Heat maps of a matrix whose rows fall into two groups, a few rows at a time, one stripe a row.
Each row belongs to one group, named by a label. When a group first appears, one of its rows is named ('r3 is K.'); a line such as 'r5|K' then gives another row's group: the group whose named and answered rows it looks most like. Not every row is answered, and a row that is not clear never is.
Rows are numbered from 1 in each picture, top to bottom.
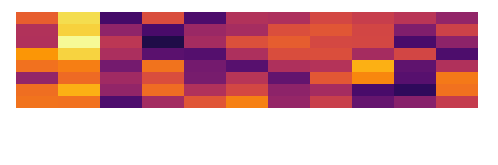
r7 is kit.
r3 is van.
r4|van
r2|van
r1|van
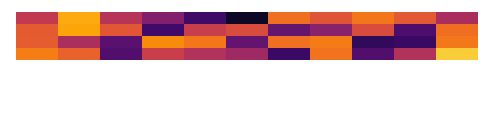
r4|kit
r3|kit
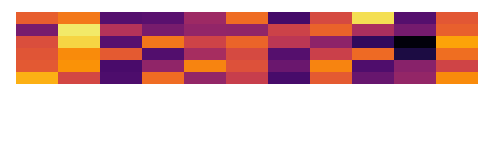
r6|kit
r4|van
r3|kit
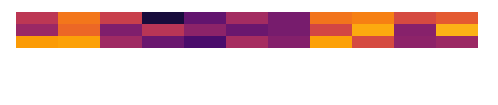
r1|van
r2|van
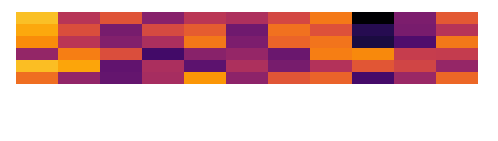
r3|kit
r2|kit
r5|van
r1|kit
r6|kit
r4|van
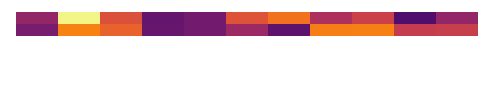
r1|van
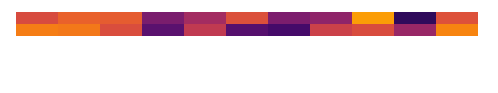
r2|van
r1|van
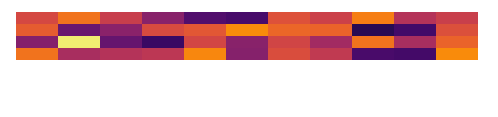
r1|van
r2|kit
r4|kit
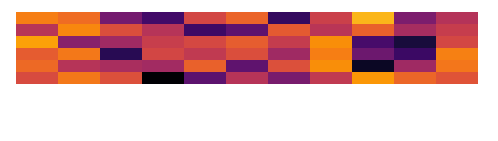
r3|kit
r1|van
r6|van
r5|kit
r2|van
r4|kit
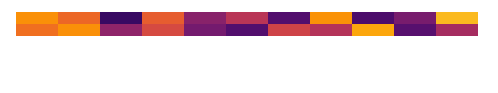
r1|kit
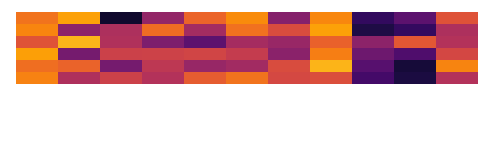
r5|kit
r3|van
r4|kit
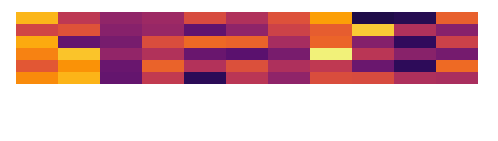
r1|kit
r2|van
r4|van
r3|kit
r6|van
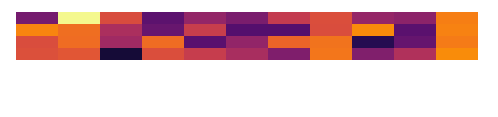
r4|kit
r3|kit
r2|van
